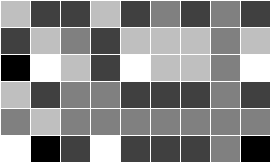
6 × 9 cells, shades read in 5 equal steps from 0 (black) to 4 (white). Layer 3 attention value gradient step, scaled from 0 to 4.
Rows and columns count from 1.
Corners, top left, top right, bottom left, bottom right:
3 1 4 0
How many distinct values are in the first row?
3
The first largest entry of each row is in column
1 2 2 1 2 1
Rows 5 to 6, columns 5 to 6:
2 2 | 1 1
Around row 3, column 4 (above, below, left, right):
1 2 3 4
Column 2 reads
1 3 4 1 3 0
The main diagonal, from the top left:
3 3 3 2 2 1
